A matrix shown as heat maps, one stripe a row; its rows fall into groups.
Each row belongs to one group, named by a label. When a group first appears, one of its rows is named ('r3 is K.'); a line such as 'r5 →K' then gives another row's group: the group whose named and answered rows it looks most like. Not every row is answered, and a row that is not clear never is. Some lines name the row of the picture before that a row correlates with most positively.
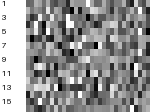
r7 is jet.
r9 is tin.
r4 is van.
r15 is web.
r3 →web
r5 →van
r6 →tin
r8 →van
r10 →web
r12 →jet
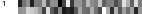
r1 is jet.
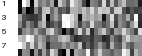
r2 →tin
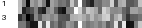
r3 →tin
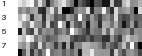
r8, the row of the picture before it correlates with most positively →3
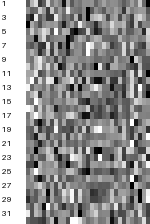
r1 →van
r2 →web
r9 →web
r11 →van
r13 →van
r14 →van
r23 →jet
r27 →web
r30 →van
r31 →van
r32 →jet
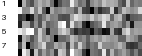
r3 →tin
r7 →tin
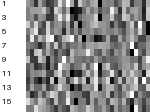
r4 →van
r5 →van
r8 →web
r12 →jet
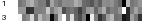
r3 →jet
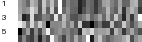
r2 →web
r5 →tin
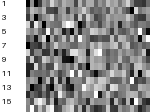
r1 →tin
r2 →web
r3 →tin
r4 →van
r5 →van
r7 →tin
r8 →jet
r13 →tin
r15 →web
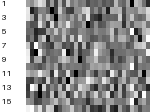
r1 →web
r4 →web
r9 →van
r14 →jet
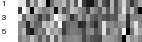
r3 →van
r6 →web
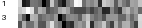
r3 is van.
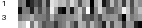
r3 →web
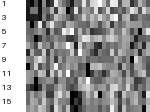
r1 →tin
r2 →jet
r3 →tin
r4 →web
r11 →web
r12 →tin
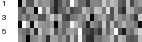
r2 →van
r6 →tin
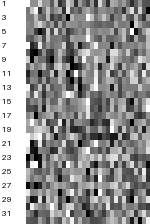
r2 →van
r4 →web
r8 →tin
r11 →jet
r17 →tin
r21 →van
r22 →tin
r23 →tin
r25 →jet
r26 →jet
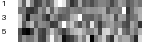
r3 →tin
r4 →jet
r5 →tin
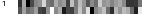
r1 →tin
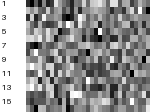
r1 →tin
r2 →van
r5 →jet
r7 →tin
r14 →jet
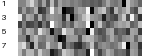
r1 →web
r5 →jet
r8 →jet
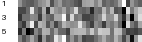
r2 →web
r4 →web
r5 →tin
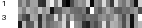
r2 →jet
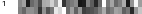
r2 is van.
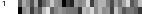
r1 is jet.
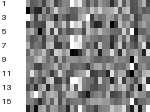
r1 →jet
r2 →tin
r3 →tin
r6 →jet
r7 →jet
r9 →web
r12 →jet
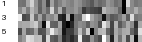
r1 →web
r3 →van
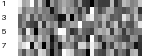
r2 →jet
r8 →jet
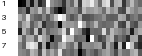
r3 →van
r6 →jet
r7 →web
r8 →web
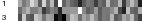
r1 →web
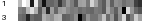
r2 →web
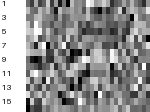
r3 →web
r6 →van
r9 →tin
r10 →jet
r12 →van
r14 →jet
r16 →tin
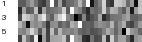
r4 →tin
